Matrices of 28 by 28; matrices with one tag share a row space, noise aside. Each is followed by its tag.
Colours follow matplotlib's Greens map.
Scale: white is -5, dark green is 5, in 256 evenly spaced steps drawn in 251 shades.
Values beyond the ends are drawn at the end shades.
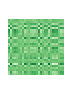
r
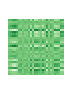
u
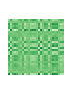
r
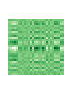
u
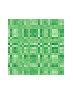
r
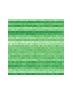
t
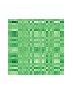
u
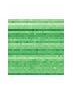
t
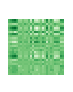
u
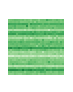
t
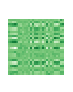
u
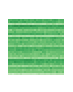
t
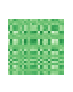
r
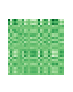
r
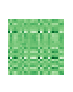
r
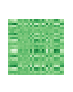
u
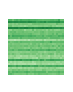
t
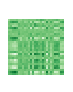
u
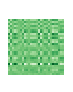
r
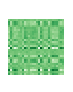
r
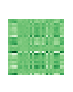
u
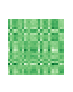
r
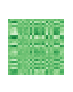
u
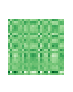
r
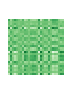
r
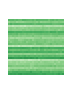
t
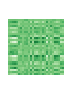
u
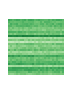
t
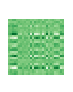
u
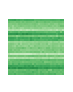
t
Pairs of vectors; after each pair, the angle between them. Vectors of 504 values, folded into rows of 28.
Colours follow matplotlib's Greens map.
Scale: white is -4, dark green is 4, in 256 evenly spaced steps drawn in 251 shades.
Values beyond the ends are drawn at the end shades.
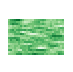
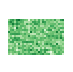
partly aligned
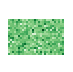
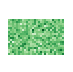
nearly parallel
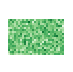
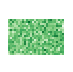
nearly parallel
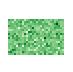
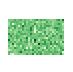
orthogonal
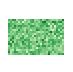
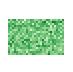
nearly parallel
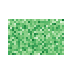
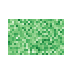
orthogonal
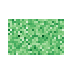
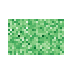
nearly parallel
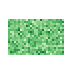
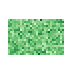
nearly parallel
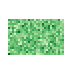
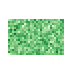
nearly opposite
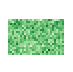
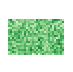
partly opposed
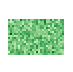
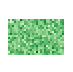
nearly parallel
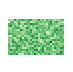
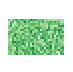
partly aligned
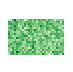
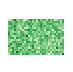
nearly parallel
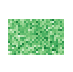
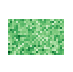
nearly opposite
